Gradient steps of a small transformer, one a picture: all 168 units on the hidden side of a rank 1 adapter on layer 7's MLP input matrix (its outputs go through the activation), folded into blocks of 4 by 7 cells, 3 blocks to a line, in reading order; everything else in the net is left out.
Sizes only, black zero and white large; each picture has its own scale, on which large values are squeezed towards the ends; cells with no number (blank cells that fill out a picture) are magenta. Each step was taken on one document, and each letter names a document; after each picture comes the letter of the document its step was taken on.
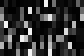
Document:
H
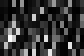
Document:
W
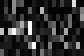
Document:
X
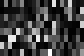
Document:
W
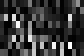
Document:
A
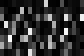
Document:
H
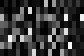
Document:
H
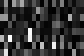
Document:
A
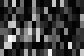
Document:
W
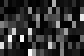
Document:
H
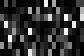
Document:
H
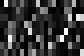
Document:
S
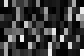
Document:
S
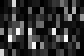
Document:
X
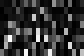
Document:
W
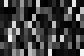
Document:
S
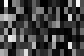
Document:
A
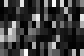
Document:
W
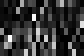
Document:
W
